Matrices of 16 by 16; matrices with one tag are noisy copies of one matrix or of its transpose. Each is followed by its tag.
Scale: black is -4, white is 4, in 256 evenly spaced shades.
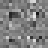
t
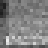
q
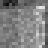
q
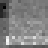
q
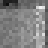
q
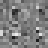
t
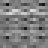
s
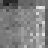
q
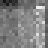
q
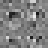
t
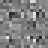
t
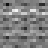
s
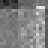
q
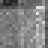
q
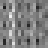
s
